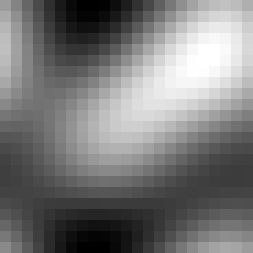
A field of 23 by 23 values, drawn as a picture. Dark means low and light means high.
Roughest part: top middle. Ninth with the highest average: top right. Lone odd cells: none. Mirror symmetry: none. Stripes: none.
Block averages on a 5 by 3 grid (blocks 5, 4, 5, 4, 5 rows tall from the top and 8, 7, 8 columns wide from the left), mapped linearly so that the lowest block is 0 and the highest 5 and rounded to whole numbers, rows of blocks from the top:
1 1 4
2 4 5
2 4 3
1 2 1
1 0 2
